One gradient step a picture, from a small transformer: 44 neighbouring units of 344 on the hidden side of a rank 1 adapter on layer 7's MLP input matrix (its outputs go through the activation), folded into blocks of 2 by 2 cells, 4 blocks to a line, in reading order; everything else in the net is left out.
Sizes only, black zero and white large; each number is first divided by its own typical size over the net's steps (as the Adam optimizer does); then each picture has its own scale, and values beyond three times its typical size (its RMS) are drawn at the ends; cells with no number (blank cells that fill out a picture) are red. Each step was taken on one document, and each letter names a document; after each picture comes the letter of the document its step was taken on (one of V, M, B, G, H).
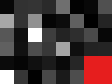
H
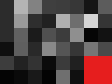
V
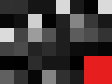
H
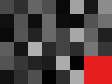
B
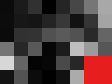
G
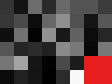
G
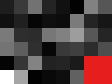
H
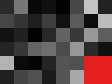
G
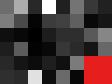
V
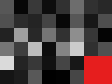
G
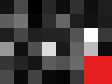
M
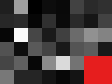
M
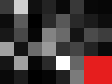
M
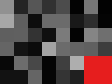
V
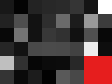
B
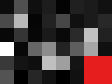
M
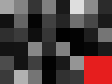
V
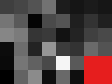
V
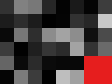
G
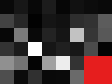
M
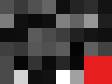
V
